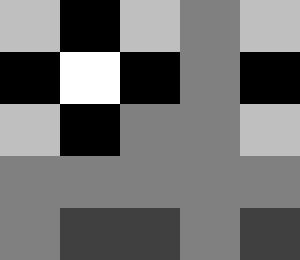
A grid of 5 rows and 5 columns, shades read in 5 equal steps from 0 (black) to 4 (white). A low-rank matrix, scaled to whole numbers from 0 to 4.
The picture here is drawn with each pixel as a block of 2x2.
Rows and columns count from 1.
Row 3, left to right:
3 0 2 2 3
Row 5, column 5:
1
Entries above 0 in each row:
4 2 4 5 5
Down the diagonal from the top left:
3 4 2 2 1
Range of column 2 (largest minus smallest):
4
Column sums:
10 7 8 10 9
